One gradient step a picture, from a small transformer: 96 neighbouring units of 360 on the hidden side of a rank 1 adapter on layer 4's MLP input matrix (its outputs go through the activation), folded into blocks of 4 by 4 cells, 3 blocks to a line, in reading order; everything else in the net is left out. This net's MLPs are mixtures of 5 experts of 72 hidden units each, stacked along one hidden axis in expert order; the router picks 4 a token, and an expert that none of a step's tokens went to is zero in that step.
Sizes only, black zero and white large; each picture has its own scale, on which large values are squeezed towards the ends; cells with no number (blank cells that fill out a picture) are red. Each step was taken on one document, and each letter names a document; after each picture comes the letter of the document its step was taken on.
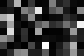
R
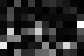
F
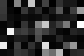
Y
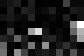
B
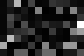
F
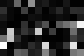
Y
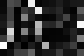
R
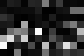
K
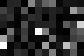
Y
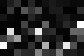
F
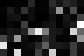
B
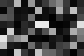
F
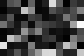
Y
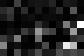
F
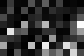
K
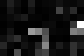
B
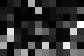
Y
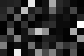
B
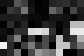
B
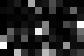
Y
